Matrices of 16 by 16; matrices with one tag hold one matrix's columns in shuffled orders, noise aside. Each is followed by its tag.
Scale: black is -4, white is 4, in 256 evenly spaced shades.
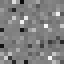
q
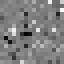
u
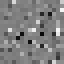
u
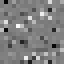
q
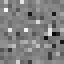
u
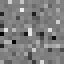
u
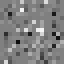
u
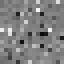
u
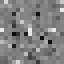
u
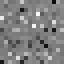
q
